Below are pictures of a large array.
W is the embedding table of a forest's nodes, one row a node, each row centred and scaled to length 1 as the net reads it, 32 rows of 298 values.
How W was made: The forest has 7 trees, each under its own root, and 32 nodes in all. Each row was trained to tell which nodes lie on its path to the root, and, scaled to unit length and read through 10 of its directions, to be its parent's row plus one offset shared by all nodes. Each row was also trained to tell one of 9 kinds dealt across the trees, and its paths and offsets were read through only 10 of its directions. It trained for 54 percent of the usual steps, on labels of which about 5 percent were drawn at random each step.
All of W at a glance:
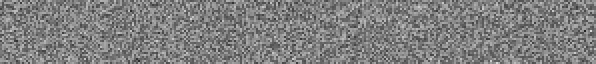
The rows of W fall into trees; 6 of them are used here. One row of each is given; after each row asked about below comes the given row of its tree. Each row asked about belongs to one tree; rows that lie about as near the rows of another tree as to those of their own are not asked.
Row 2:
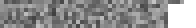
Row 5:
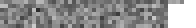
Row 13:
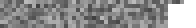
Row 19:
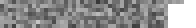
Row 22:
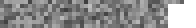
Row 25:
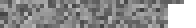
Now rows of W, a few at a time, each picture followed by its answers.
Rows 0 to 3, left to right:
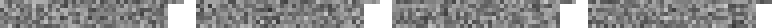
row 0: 13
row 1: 22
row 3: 2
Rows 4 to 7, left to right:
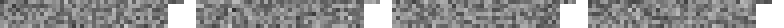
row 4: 25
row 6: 13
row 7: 25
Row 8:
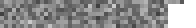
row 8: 22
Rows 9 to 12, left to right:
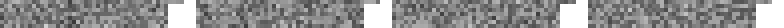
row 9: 22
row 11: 25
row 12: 5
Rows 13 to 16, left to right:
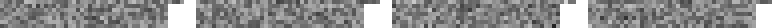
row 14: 2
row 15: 22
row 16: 2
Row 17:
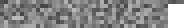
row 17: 25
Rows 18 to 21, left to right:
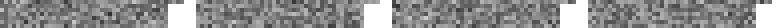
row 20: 22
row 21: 13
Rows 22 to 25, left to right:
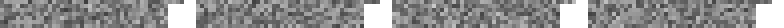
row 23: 2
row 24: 19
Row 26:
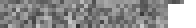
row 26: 2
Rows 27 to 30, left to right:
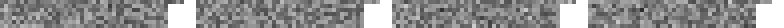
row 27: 25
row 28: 5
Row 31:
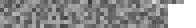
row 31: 13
